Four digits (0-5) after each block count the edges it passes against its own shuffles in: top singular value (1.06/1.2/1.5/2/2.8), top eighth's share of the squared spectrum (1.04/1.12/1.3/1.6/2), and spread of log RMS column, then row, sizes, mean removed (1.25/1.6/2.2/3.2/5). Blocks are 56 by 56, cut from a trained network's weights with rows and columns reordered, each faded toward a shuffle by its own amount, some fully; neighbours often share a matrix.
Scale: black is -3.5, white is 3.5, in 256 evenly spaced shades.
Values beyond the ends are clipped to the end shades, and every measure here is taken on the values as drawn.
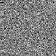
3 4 1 2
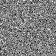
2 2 0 0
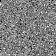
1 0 0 0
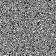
0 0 0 0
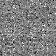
2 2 1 0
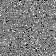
0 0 0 0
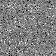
0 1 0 0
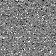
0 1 1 1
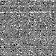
3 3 2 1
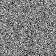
1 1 0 0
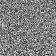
1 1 0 1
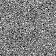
0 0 0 0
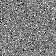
0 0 0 0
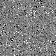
1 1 0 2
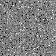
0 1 0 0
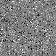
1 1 0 0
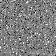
0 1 0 0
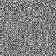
3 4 0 2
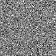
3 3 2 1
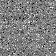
1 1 0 0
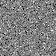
0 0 0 0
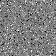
0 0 0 0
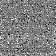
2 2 2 0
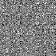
3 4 2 2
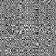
3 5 3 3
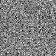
2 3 1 1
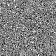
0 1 0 0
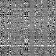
3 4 4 1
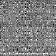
3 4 3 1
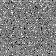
1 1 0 0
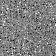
1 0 0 0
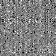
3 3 0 2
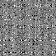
3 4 0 3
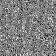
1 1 0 1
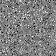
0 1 0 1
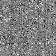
1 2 0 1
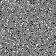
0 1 0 0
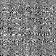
2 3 0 3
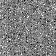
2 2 0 0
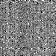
2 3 0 2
